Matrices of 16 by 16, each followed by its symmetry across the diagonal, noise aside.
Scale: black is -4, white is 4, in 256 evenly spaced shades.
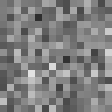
neither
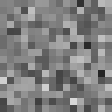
antisymmetric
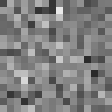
neither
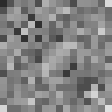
symmetric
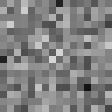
symmetric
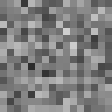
antisymmetric
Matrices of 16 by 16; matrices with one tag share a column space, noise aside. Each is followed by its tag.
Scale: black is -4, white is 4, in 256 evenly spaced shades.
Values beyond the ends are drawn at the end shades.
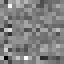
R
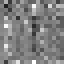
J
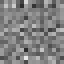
R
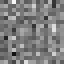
J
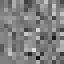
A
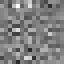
R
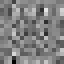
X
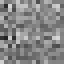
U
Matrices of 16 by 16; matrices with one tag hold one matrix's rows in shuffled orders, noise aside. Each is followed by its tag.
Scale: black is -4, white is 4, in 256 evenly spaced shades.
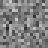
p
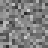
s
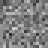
p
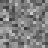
s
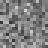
s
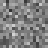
p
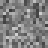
p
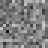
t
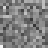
t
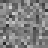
p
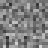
p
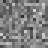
t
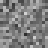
s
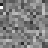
t
